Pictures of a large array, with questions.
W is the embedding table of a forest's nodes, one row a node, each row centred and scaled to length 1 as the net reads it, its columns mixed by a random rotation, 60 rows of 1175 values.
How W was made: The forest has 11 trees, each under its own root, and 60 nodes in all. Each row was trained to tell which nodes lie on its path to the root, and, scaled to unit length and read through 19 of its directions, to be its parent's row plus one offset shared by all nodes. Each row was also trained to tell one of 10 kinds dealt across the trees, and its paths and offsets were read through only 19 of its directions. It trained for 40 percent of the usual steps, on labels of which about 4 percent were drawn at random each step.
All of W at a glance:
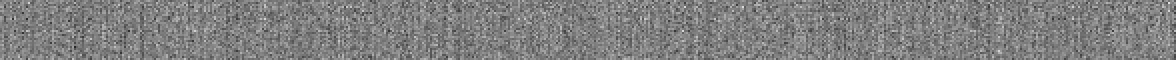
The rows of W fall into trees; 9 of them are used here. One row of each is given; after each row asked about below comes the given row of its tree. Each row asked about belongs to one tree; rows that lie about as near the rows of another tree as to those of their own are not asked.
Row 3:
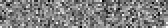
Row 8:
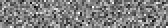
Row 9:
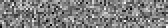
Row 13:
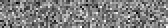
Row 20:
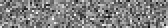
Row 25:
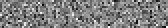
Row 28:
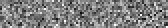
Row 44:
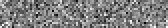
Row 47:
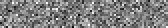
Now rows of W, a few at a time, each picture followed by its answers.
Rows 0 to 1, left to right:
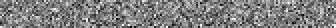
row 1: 13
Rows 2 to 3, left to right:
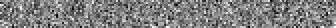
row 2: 9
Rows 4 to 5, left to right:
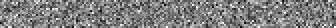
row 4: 47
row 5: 20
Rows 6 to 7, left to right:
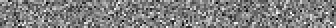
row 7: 44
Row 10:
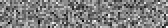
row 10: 9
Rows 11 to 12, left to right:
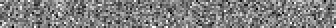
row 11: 9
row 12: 25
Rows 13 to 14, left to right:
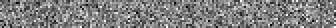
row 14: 3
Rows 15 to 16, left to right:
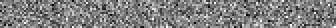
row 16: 20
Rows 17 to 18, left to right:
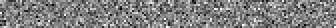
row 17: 44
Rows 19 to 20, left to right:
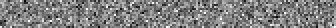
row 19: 44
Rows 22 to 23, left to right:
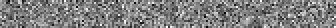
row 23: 9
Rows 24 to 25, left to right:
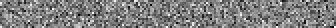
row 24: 28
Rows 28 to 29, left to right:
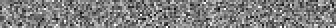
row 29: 47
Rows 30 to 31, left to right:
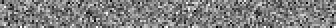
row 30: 9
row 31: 9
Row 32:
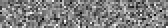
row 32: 28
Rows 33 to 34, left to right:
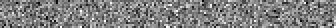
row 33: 13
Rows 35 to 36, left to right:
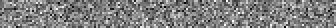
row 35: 47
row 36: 28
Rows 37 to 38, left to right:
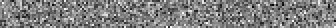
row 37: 44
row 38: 47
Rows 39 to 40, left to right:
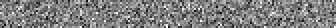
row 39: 13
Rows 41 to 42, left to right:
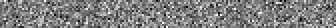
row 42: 47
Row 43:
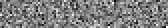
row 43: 25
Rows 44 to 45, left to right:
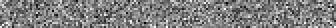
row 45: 47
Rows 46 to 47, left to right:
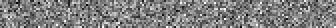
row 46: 28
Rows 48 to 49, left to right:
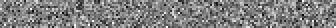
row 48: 9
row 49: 28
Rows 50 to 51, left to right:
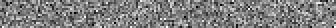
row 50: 3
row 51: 44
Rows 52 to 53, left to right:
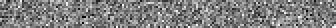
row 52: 44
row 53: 20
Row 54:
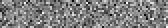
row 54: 25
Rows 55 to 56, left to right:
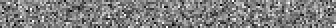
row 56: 13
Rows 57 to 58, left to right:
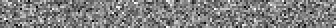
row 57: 25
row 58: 44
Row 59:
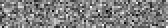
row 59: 25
